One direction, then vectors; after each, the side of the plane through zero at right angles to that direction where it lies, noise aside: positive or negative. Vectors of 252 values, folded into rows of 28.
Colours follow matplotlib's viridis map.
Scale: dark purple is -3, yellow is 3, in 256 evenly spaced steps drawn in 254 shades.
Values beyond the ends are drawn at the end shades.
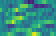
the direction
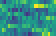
negative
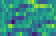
negative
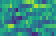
negative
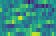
positive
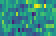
negative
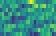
negative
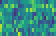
negative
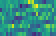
negative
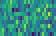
negative
